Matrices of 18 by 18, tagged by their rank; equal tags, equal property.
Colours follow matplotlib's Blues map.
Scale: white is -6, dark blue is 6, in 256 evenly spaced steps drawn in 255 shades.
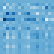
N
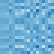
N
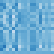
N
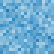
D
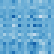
N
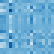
N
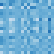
N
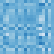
N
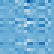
N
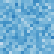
D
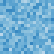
D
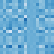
N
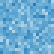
D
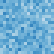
D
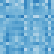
N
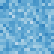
D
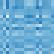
N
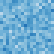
D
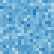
D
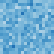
D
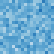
D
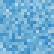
D
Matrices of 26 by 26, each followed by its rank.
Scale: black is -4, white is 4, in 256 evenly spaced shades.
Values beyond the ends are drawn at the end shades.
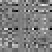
three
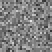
full rank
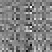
three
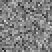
full rank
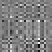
two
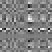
two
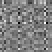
three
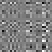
two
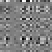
two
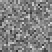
full rank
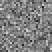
full rank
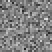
full rank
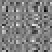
three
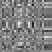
three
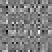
three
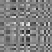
two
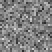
full rank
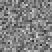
full rank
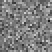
full rank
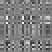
two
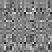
three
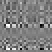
two
